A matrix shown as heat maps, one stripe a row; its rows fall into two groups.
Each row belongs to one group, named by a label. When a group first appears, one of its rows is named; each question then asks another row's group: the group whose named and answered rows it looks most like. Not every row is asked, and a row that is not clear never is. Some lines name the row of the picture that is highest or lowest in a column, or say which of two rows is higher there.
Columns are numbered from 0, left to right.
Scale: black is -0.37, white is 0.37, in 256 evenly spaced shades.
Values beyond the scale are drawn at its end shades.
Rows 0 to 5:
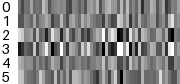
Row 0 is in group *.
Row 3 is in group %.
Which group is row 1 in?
%
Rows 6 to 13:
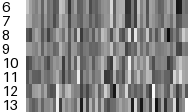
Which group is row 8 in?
*
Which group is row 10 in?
*
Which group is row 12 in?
*
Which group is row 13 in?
*
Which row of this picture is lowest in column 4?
11
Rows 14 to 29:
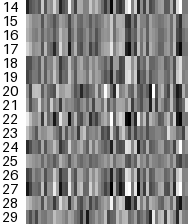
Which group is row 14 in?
%
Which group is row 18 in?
%
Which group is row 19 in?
%
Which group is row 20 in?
*
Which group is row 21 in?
*
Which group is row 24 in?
%
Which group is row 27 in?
%
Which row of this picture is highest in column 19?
23
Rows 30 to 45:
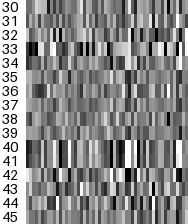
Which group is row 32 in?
*
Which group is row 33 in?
*
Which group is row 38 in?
*
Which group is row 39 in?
*
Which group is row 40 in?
%
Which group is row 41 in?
%
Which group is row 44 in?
*
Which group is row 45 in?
*
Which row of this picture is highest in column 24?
33
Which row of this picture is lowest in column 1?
33
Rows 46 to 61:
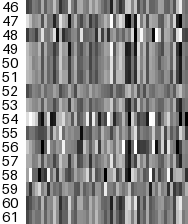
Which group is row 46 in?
%
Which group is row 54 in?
*
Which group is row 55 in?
*
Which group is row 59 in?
*
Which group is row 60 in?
%
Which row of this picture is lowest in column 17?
56
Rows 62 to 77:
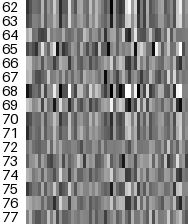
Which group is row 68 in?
%
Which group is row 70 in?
%
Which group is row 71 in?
%
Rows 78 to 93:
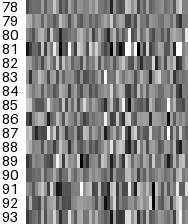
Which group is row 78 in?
%
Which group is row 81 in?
%
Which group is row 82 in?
*
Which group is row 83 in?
*
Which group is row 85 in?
*
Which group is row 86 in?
*
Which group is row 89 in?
*
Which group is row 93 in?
%
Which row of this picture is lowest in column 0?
81
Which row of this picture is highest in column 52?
89
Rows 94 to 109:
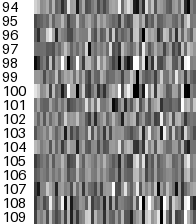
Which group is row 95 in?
%
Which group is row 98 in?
%
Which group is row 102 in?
*
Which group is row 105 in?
%
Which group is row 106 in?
%
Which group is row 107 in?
*
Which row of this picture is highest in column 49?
101
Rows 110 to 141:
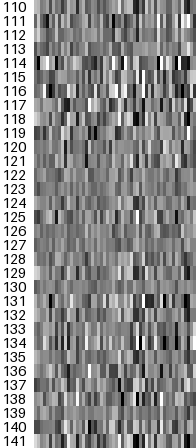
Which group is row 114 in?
*
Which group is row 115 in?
*
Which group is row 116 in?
*
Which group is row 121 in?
*
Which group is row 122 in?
*
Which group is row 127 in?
%
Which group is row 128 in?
*
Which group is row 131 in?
*
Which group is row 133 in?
*
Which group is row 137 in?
%
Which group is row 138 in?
*
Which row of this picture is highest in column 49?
111
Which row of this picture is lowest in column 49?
116
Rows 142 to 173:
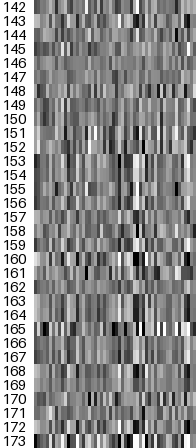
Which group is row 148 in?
*
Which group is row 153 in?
%
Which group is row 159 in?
%
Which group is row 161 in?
*
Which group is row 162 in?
%
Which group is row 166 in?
%
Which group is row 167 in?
%
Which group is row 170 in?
*
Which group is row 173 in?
%
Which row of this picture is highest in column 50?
173
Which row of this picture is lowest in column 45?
152
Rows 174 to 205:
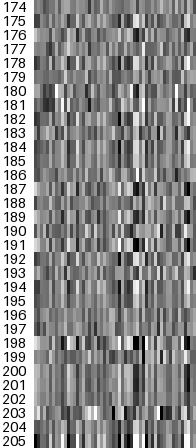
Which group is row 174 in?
*
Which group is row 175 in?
%
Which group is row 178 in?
%
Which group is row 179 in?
*
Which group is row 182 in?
%
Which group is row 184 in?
%
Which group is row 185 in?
%
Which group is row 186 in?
*
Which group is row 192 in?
%
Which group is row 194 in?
%
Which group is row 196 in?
*
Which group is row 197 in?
*
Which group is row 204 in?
%
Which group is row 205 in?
%
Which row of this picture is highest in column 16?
198
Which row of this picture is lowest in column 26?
203
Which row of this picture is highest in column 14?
205
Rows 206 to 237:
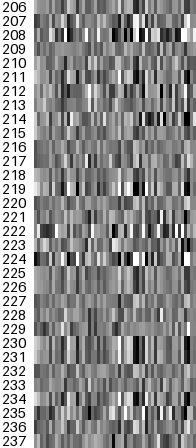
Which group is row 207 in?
%
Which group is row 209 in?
*
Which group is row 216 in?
%
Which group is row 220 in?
%
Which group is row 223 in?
*
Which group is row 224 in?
%
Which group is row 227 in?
%
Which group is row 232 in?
%
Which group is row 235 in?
*
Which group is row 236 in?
%
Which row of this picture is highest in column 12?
214
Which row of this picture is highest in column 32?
222
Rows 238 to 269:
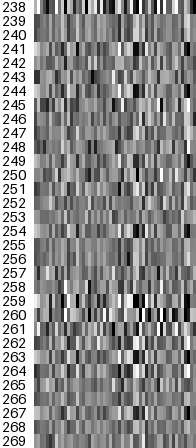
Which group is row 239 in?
%
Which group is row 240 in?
%
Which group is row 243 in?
*
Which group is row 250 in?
*
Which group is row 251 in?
%
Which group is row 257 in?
*
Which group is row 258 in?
*
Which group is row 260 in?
*
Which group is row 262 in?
%
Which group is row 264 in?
%
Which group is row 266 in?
%
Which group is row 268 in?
%
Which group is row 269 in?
*
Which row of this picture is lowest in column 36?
259
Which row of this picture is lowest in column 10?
238
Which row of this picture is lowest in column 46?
260
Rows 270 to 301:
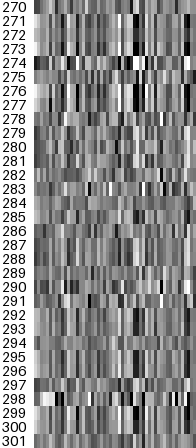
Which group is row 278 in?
*
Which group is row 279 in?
%
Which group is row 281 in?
%
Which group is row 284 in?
*
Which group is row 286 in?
*
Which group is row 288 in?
%
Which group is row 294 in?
*
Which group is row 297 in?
%
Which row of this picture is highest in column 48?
298
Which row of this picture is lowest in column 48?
290
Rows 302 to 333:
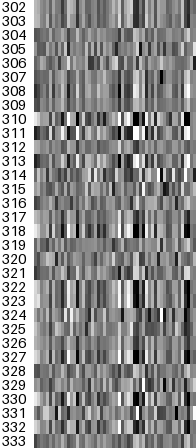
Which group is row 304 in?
%
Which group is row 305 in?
*
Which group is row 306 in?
*
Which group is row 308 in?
%
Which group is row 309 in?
%
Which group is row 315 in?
*
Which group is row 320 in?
*
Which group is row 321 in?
%
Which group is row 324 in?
*
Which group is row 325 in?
*
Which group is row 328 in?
%
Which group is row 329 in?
*
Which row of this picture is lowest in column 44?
315
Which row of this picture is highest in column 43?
314
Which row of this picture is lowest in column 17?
325
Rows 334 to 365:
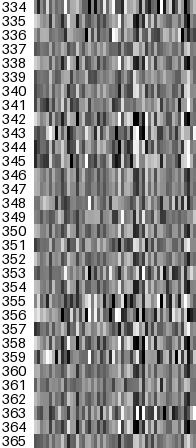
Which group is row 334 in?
*
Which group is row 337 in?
%
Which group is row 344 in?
%
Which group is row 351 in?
%
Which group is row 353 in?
*
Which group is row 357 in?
%
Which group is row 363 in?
*
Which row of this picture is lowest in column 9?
356
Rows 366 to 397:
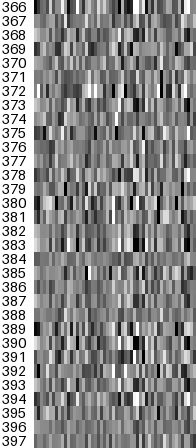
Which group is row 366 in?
%
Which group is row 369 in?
*
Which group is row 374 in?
*
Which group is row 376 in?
*
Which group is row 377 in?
*
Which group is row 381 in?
*
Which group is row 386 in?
*
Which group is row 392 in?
*
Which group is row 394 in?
%
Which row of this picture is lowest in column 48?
372
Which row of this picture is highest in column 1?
372
